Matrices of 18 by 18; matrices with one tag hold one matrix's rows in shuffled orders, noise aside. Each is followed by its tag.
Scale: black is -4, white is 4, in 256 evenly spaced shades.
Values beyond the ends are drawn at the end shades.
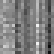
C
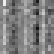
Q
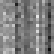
C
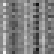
Q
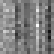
C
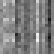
C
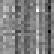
C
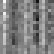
Q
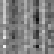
Q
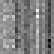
C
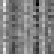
Q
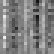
Q
